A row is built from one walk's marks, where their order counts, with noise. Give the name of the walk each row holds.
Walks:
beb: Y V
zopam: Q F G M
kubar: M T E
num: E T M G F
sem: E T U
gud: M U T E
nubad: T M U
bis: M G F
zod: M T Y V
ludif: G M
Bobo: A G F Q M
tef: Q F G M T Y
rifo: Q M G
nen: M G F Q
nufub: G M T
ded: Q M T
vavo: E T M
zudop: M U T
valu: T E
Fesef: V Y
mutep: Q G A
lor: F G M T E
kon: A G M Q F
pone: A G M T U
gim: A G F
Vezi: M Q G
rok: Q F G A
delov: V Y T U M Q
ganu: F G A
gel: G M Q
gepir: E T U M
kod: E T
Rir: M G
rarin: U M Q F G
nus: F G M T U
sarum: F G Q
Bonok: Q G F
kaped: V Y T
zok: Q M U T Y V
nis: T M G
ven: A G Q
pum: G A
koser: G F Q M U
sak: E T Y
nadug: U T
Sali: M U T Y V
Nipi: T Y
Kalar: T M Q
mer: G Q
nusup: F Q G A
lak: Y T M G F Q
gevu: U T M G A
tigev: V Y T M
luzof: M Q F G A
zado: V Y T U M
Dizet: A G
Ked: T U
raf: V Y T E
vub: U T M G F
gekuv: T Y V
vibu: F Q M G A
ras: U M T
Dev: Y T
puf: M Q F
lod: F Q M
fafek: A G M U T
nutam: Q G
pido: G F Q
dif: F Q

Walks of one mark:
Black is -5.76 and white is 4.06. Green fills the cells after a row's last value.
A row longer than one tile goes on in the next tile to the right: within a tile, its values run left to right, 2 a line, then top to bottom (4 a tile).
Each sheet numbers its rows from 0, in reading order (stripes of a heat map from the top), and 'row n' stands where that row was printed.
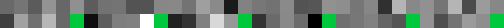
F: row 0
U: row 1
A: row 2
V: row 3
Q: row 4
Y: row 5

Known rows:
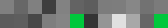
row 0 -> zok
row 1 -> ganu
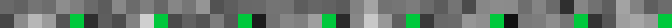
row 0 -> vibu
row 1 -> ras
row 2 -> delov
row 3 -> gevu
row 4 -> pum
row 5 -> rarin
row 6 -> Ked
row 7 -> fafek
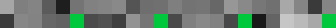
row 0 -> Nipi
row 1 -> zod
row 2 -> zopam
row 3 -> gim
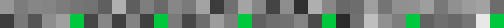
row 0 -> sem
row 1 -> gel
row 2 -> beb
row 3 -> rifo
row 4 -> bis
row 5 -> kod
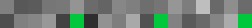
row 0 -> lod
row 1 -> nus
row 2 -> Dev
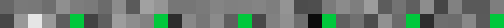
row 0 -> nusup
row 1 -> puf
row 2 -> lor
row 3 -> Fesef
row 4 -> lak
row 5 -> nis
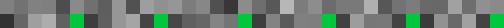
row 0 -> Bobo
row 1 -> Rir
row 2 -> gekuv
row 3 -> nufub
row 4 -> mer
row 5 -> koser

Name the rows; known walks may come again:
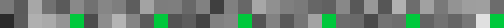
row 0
kon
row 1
rok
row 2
zok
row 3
sak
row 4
ded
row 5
kod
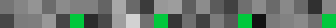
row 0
nen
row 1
Dizet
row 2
Kalar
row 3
Ked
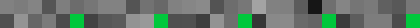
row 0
tef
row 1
Sali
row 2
zod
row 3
Nipi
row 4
zado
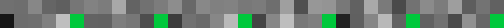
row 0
vub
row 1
kaped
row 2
num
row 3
Bonok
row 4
pone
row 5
lak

